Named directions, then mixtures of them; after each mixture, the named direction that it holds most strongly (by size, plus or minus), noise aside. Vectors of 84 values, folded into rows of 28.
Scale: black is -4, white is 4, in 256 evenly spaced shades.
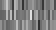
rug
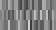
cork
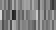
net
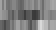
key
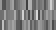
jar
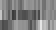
key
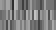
rug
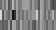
net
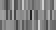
rug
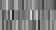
rug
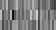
net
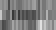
key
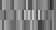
jar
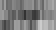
key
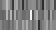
rug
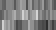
key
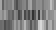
key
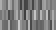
cork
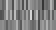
rug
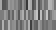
jar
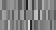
cork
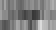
key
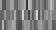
jar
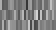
jar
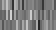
rug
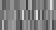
jar
